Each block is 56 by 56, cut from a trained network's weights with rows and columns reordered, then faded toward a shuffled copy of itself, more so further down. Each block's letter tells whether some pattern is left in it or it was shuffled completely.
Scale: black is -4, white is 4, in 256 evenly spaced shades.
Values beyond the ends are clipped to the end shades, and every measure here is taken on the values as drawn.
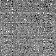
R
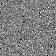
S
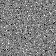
S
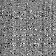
R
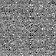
R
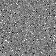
S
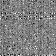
R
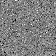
S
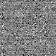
R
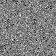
S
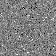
S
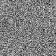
R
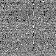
R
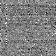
R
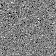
S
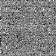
R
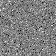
S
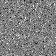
S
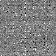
R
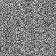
R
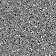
S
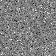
S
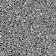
S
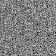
R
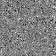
S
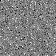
S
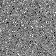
S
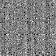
R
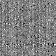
R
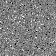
S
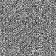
R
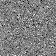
S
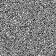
S
